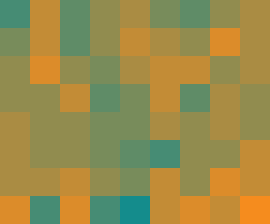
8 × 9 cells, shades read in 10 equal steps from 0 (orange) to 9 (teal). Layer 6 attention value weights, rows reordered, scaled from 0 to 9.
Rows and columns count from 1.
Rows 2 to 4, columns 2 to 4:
2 6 4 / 1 4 5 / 4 2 6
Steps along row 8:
up down up up down down up down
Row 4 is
4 4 2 6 5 2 6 3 4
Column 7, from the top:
6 4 2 6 4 4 4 1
